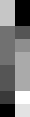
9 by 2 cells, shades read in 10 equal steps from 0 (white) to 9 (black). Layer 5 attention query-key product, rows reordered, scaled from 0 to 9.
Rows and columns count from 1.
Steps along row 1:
up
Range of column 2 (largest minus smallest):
9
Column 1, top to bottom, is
2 2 5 5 5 6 6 7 9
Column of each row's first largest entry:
2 2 2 1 1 1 1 1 1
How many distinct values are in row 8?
2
